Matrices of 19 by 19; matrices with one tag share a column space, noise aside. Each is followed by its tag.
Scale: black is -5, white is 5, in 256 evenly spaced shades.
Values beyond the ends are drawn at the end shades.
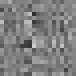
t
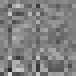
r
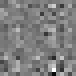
r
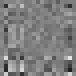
r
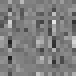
t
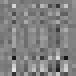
r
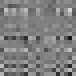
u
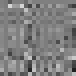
r
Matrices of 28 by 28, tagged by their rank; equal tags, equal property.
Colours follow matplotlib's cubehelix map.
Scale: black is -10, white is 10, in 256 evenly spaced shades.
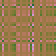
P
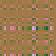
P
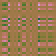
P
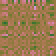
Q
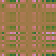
P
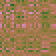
Q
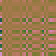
P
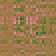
Q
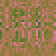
Q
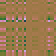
P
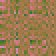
Q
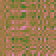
Q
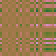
P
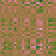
Q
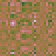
Q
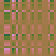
P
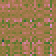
Q
